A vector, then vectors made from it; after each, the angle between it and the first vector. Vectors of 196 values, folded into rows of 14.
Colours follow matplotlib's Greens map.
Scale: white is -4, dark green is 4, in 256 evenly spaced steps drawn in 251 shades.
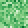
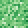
partly opposed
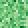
partly aligned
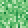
partly opposed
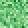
nearly parallel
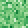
nearly opposite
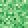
partly aligned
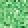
nearly parallel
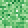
partly aligned
